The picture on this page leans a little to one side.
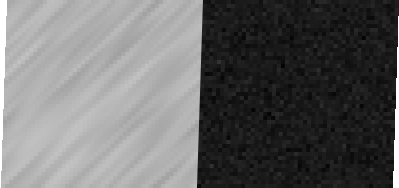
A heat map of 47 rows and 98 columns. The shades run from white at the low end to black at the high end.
The table splits into one row of 2 panels. Panel 1,1: low, slanting up to the right, faint in contrast. Panel 1,2: very high, fine-grained, faint in contrast.
